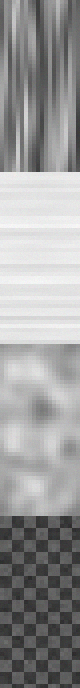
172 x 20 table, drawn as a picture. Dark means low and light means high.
The table splits into 4 rows of 1 panel. Panel 1,1: middling, streaked downward, strong in contrast. Panel 2,1: very high, streaked across, faint in contrast. Panel 3,1: high, blotchy. Panel 4,1: low, checkered.
